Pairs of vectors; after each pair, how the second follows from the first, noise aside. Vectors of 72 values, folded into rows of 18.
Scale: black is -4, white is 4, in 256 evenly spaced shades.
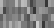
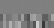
partly zeroed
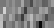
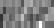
negated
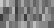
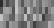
negated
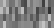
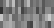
wrapped around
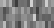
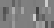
partly zeroed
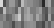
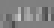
partly zeroed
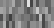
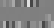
partly zeroed
